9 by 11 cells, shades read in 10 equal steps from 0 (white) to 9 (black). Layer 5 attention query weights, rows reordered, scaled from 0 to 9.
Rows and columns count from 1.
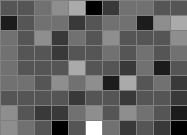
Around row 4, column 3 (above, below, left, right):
4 6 6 7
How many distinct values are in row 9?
6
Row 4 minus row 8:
1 0 -1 0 1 2 -1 2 0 0 -3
